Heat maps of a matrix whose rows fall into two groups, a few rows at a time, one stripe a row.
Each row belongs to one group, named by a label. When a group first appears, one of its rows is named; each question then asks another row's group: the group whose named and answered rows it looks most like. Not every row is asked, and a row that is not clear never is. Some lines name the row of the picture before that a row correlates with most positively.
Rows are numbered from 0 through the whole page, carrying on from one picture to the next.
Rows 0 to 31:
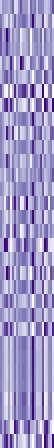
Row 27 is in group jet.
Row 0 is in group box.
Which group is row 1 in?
jet
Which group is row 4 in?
box
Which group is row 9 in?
box
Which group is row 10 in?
jet
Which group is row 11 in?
box
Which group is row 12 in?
box
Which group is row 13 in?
jet
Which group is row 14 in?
box
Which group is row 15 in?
jet
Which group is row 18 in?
jet
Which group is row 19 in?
box
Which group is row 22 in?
jet
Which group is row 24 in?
jet
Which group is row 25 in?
jet
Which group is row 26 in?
jet
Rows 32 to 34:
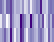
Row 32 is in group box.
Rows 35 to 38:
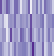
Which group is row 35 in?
box
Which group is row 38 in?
jet
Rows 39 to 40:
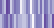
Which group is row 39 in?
box
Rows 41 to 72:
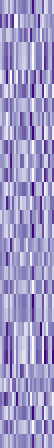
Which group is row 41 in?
jet
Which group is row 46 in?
box
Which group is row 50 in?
jet
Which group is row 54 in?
jet
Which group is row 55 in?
box
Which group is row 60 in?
jet
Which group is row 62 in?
jet
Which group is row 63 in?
jet
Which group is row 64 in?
box
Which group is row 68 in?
box
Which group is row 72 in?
jet
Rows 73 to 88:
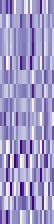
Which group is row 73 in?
box
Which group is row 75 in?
jet
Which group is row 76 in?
jet
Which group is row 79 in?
jet
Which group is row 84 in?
box
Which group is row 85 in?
box
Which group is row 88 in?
box
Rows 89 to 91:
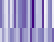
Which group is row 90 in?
jet
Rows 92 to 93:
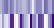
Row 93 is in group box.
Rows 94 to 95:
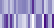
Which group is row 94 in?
jet
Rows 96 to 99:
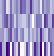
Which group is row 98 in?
box
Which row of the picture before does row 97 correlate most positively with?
95
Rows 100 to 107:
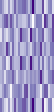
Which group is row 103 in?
box
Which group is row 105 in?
box
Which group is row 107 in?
jet
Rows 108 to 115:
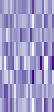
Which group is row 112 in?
box
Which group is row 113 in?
jet
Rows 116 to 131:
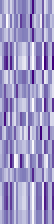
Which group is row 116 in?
jet
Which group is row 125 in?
box
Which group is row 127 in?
box
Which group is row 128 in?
jet
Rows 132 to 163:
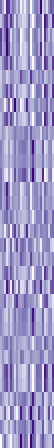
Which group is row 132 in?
box
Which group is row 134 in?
box
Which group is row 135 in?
box
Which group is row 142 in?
jet
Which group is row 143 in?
jet
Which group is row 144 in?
jet
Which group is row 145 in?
box
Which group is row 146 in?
box
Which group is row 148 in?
box
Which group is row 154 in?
jet
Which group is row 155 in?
jet
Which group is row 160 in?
jet
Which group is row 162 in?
jet
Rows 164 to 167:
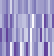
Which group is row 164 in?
box
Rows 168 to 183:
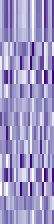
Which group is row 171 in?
jet
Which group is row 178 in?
box
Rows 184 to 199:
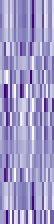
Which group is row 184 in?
jet
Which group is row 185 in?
jet
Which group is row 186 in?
jet
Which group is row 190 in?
box
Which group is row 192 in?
box
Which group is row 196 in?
box
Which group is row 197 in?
jet
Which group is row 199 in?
box
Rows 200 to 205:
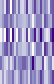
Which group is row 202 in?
box
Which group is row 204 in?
jet
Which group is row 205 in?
box
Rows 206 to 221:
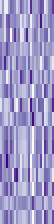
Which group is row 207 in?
box
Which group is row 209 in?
box
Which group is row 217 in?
box
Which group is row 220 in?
jet
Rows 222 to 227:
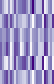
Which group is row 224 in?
box
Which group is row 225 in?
box
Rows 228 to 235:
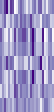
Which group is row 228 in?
box
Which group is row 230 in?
jet
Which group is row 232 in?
box
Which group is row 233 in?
jet
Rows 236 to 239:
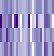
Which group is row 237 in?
box
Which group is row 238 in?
box
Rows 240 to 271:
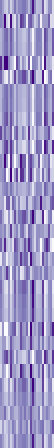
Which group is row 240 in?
jet
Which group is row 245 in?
jet
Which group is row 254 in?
box
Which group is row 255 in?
jet
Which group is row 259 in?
box
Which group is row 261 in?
jet
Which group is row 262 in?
jet
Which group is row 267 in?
jet
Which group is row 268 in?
jet
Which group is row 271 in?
jet
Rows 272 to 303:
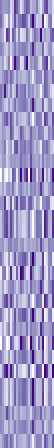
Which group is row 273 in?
jet
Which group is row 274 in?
box
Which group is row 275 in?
jet
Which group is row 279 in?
jet
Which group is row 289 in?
box
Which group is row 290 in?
jet
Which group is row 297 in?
jet
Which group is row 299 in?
jet
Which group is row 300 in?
jet
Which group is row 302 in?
jet
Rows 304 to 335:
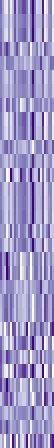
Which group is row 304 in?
jet
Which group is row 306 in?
jet
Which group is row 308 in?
box
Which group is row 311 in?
box
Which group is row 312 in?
jet
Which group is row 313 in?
jet
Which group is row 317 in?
jet
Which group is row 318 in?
jet
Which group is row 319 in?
jet
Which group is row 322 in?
box
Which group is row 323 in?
box
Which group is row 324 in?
box
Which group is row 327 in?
box
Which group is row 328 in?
jet
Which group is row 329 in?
box
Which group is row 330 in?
jet
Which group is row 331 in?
box
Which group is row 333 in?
jet
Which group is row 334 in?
box
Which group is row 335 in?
box
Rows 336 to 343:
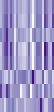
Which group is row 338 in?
box
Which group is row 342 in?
box
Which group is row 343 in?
box
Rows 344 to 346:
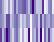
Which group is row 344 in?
jet
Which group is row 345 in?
box
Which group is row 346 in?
box
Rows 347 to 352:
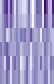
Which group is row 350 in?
box
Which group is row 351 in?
box
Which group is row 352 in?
box
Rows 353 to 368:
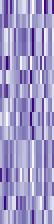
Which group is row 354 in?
box
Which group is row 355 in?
jet
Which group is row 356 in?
jet
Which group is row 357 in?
box
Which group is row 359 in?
box
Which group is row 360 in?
jet
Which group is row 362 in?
jet
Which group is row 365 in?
box
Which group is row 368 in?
jet
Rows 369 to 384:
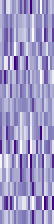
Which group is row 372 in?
box
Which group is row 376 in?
jet
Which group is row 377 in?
box
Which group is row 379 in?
box
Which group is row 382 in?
jet
